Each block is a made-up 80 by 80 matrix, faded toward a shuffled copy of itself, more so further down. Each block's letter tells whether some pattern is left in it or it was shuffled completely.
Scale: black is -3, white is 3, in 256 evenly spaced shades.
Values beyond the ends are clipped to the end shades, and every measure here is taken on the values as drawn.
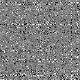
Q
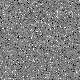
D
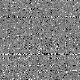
Q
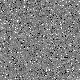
D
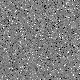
D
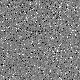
D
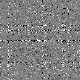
Q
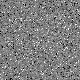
D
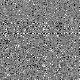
Q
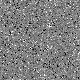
D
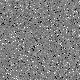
D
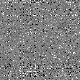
Q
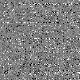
Q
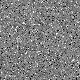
D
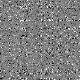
Q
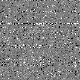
Q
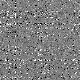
Q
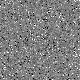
D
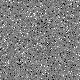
D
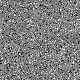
D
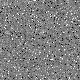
D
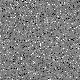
D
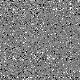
Q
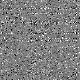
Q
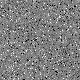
D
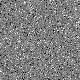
D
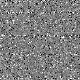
Q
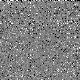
Q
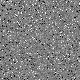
D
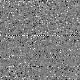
Q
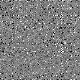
Q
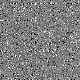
Q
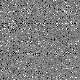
Q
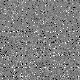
Q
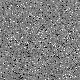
D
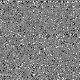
Q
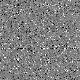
Q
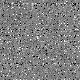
Q
